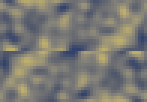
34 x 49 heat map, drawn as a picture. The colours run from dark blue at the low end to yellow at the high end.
Symmetry: a half turn. Average level on the scale: 50%. Grain: blotchy. Histogram: bell-shaped.
